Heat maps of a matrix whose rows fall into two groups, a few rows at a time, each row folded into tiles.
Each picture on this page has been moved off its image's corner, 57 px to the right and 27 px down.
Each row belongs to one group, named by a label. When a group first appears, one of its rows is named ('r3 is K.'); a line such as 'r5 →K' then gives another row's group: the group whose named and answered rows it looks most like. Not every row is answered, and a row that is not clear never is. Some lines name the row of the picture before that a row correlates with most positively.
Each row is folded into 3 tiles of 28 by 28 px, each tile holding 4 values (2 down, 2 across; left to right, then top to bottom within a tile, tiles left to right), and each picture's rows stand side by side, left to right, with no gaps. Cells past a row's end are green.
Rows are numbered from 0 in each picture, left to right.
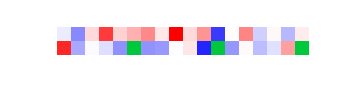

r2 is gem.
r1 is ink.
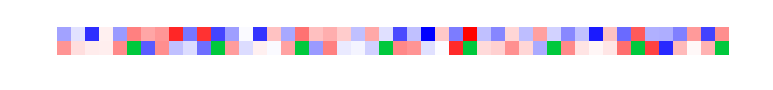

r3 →ink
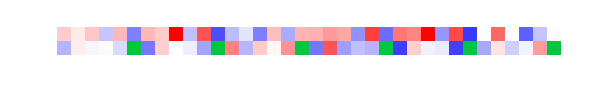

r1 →ink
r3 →ink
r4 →ink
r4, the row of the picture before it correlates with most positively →1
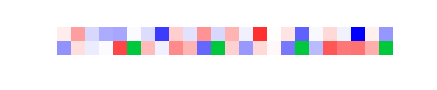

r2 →ink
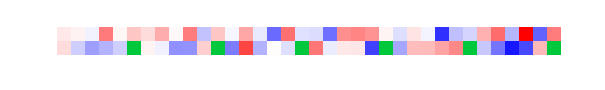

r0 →gem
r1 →gem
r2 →ink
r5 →gem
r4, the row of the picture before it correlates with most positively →3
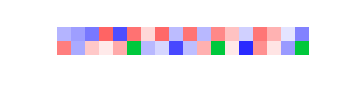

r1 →gem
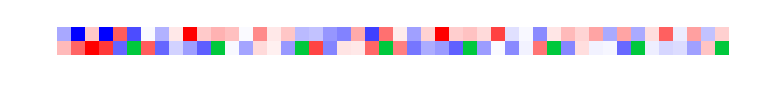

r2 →ink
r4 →gem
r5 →gem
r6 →ink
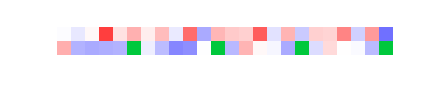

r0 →gem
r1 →gem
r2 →ink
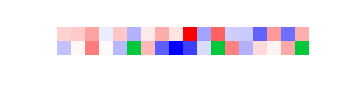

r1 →gem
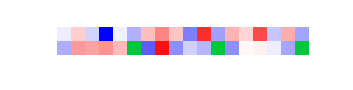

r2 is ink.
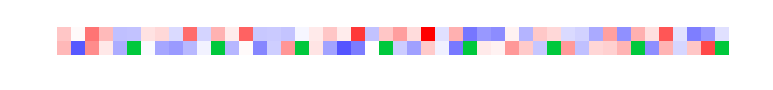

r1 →gem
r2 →gem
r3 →gem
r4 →ink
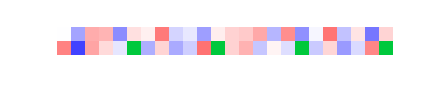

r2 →ink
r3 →gem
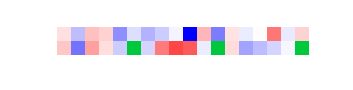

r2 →gem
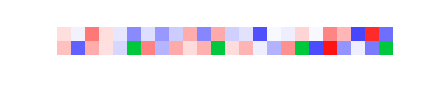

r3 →ink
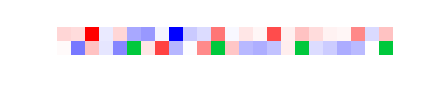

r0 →ink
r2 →gem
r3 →gem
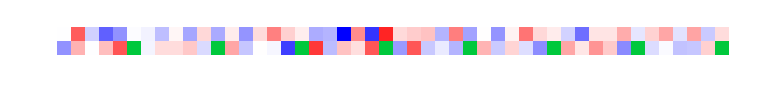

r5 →gem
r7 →gem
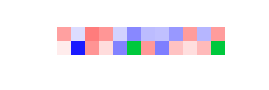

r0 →ink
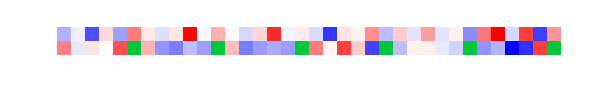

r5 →gem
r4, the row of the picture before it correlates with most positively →0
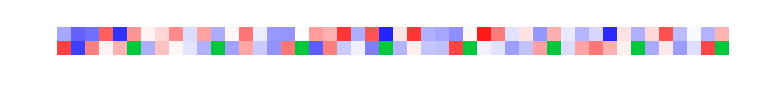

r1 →ink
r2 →gem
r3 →ink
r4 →gem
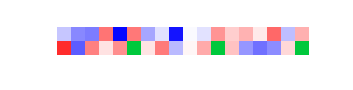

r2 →gem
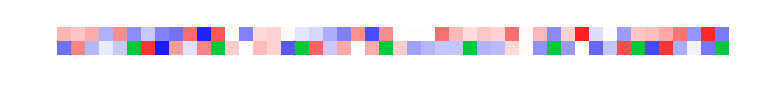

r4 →gem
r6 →gem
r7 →ink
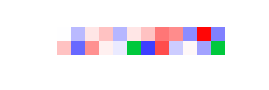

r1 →ink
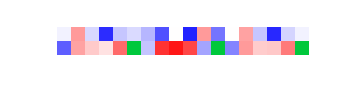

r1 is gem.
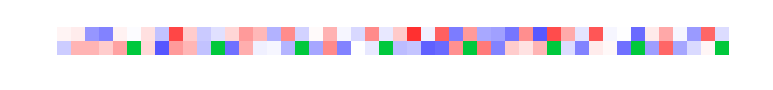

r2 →ink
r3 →ink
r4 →gem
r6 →ink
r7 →ink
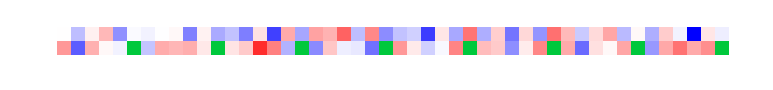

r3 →ink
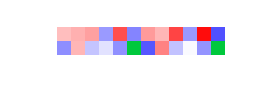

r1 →ink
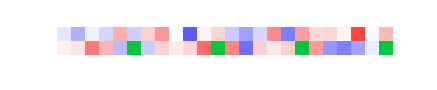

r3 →gem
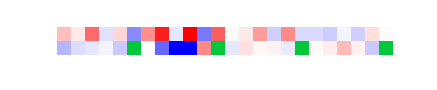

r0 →ink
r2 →ink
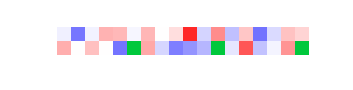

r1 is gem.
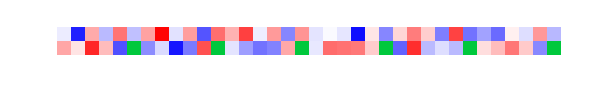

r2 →gem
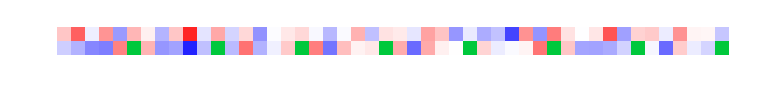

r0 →gem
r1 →gem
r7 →ink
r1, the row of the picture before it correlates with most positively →2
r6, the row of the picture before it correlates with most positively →2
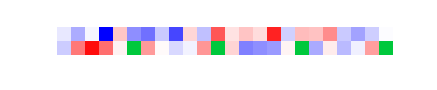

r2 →gem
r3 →gem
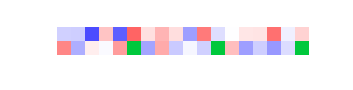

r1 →ink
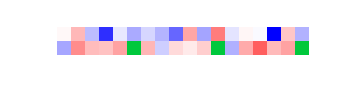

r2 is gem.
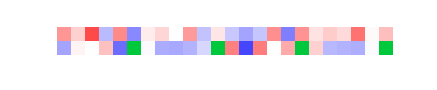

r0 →ink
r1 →gem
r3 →gem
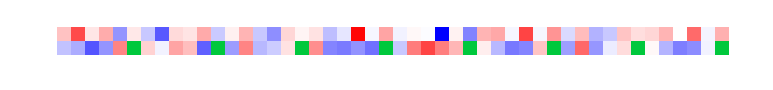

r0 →gem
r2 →ink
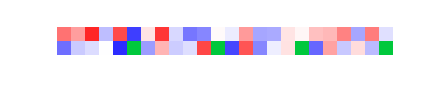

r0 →ink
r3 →ink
